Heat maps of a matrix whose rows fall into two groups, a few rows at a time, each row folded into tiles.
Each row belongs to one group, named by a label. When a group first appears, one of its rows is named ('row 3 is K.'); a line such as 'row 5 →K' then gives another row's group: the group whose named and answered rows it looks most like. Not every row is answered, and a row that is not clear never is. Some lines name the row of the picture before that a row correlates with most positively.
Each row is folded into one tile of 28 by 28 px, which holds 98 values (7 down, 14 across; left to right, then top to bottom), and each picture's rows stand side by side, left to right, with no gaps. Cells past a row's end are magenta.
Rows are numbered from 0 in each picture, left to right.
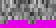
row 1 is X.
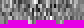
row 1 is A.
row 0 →X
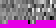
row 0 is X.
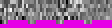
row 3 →A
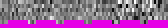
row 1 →A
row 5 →X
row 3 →X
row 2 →A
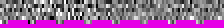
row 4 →A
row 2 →X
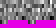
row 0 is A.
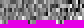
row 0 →A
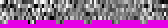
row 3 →X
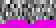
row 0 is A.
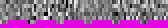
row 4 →X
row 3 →X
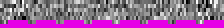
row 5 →A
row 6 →X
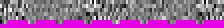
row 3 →X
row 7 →X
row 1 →A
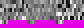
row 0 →A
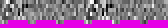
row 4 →A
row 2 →A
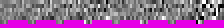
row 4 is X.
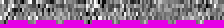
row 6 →A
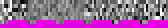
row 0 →X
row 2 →X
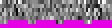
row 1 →A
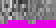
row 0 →X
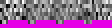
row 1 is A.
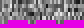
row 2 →X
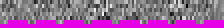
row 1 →A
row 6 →X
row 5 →A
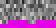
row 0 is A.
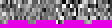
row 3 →X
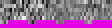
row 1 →X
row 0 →A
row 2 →X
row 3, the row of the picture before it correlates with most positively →0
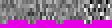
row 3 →A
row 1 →X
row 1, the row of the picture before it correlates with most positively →2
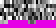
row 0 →X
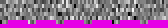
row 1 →A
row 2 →X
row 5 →A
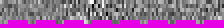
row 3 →A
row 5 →X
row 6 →X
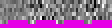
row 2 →A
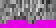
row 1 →X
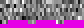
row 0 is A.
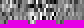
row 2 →X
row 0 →X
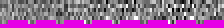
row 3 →A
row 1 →A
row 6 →A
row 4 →A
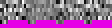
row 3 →X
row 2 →X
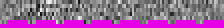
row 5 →A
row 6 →X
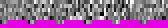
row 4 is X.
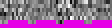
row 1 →A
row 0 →X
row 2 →X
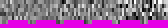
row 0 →X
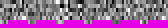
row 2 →X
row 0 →A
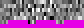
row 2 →A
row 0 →A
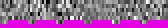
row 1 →X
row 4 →A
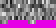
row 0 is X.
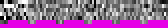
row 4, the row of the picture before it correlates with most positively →0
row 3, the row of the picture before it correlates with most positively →0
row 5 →X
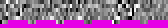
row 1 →A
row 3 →X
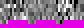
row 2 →X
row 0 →A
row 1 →X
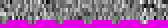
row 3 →X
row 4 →X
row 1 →X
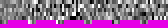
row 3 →A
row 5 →X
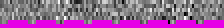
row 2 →X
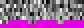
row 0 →A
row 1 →X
